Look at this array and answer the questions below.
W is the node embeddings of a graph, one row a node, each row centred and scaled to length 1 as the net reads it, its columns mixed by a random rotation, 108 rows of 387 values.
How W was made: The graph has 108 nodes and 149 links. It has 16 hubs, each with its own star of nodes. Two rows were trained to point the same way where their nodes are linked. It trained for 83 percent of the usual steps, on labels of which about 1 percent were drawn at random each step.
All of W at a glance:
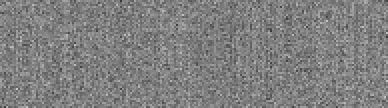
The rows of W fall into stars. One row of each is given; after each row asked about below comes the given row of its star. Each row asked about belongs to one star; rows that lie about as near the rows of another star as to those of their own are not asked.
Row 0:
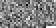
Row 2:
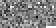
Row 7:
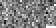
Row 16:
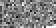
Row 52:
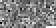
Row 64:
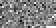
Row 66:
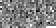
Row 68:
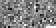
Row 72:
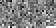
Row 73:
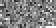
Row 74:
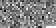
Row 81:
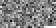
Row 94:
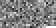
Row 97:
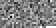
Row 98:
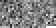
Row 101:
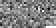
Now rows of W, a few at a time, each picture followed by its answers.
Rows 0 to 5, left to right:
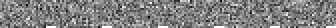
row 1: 101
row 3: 72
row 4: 98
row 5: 74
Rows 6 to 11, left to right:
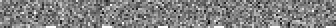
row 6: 2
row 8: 0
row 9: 97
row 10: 73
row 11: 0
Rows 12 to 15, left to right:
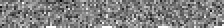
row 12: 16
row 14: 68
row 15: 72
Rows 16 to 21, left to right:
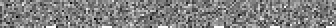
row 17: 97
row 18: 68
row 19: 64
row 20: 66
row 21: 0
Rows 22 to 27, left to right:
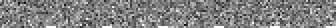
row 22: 64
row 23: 68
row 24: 81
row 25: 98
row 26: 73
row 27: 73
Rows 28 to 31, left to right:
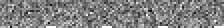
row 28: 98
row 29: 68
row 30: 66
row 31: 16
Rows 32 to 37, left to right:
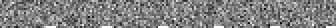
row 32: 7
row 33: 94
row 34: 101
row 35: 101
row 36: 2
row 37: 0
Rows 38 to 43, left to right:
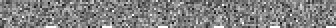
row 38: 73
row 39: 16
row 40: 81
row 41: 7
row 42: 73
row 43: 0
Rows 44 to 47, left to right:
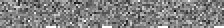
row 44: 64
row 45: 64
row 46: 73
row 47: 97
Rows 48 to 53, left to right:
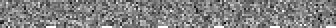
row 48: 74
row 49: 97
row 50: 101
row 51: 68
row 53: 68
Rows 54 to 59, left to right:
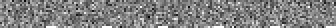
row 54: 52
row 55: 72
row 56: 2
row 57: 73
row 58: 74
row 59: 64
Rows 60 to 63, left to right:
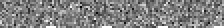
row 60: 97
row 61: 101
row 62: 52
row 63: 94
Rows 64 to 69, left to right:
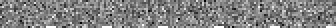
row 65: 2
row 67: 74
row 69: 68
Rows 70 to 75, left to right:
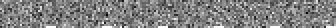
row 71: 97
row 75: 16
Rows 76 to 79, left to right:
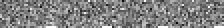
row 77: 98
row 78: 66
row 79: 98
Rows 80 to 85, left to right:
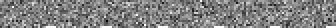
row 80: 2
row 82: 0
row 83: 64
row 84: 98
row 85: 0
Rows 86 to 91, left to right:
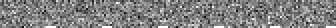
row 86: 64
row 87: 52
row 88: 74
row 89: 2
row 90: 98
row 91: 81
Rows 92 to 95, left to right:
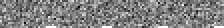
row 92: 94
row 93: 72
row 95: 73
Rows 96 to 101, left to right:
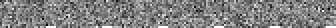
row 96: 74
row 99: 98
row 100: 52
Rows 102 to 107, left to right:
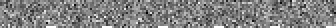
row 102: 72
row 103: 81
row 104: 16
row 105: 68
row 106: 72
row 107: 72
